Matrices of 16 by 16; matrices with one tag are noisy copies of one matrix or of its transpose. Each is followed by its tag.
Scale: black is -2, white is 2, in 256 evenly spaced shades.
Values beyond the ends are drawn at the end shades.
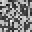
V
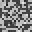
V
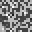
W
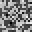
V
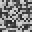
V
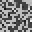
W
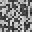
V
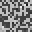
W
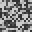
V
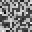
W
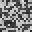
V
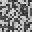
V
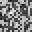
V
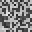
W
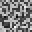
W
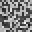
W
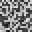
W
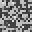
V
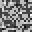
V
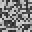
V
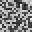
W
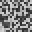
W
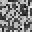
V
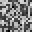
V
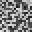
W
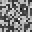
V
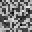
W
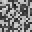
V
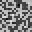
W
